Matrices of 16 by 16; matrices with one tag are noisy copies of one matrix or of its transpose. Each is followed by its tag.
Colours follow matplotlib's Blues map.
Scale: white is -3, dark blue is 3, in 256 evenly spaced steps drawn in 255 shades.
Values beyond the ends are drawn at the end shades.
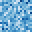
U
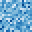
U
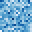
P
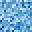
U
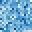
P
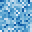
P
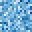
U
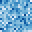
P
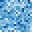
P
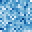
P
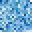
P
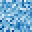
U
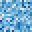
U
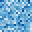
P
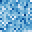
P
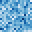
P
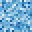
U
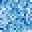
P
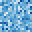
U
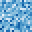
U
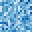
U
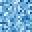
U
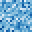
U
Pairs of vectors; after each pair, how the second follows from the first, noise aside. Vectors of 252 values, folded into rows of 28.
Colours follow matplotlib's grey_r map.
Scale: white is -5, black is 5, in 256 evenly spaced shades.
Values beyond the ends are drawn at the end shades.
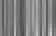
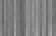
shrunk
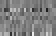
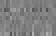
shrunk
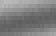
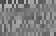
sign-scrambled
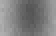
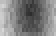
scaled up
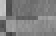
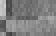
copied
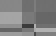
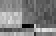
scaled up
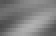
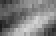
scaled up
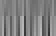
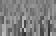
sign-scrambled
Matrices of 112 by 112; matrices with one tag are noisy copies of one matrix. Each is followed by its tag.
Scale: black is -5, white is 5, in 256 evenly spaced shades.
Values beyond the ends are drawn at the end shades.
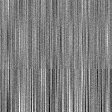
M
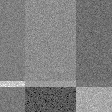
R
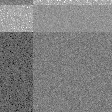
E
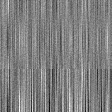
M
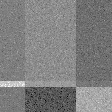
R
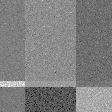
R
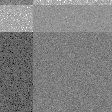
E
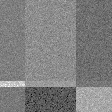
R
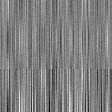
M
